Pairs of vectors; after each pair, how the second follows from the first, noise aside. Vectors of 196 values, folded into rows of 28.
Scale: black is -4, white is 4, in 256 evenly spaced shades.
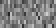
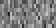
copied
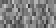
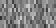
sign-scrambled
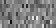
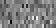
copied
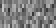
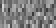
copied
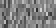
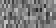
sign-scrambled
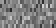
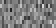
sign-scrambled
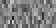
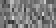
sign-scrambled
